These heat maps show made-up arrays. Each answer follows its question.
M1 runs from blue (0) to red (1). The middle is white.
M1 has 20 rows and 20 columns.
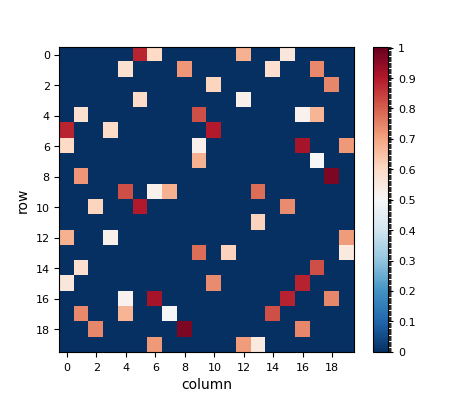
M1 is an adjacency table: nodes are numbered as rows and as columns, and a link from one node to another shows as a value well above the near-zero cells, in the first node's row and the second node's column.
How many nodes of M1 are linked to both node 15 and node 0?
0
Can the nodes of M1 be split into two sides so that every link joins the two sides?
no
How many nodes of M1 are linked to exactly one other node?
1
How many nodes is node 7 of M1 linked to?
2
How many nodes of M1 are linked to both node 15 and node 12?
1
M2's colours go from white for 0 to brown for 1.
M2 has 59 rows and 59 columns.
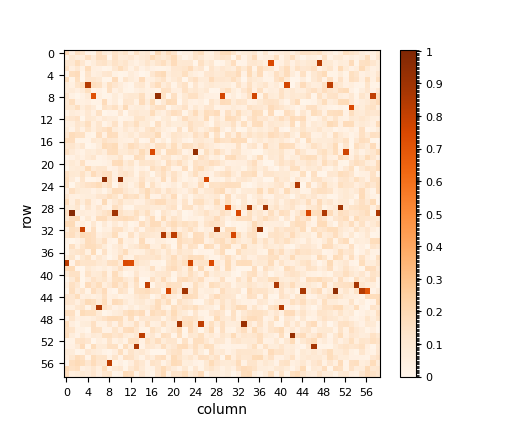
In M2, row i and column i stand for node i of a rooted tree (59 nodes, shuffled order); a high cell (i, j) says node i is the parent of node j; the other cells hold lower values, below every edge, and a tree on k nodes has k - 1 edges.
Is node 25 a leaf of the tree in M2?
yes
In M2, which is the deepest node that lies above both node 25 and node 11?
38
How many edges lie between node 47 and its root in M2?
1
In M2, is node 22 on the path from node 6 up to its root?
no
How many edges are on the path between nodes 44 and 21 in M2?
6
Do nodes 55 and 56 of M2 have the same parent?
yes
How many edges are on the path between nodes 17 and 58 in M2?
3
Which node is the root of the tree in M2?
2
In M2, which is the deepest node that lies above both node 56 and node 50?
43
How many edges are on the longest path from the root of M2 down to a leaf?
19
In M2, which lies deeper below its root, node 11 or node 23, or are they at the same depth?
the same depth
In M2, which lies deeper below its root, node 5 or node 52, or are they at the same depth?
node 5
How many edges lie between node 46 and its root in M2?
5
